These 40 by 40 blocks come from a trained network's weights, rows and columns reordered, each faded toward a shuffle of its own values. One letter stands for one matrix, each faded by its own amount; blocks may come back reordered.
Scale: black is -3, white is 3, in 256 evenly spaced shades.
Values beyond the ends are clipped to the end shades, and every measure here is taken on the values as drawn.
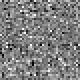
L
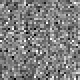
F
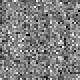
F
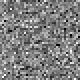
L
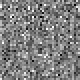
F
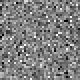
L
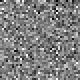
L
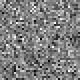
L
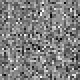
F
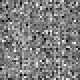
F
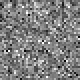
L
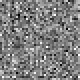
F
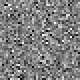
L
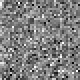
F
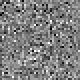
L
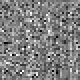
F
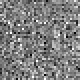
F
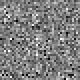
L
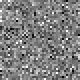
L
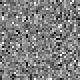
L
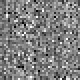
F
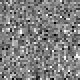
L
